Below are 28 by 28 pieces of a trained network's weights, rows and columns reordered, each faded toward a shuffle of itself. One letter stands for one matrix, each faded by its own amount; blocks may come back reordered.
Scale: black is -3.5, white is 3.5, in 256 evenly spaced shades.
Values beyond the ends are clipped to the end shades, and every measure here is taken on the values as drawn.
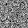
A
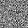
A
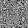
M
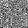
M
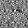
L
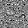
L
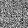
A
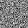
A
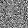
A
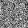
A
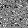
L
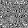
L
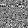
L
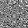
M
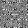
L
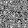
M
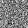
A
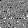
M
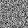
A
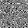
L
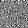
L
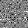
L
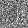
A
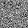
A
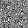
M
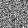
A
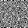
L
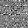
L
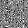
M
